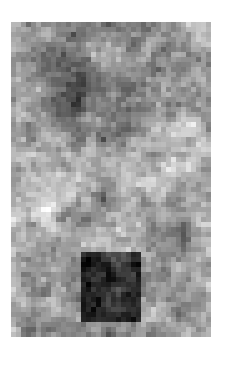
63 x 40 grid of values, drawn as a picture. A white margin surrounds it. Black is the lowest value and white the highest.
Average level on the scale: 60%. Slope: none. Histogram: skewed, a long tail of low values. Stripes: none. Ninth with the lowest average: bottom middle. Odd patch: lower, in the bottom middle. Roughest part: bottom middle.
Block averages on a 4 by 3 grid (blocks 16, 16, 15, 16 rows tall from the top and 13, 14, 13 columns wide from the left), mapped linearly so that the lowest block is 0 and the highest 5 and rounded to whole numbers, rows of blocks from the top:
3 3 4
4 4 5
5 4 4
4 0 4
